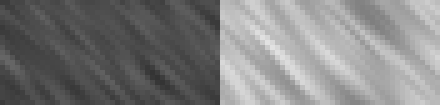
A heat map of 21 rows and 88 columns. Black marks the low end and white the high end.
The table splits into one row of 2 panels. Panel 1,1: low, slanting down to the right, faint in contrast. Panel 1,2: high, slanting down to the right.
